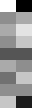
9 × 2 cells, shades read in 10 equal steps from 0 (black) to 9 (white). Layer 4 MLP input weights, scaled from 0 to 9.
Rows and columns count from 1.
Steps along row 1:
down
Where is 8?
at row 3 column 2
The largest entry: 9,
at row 1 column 1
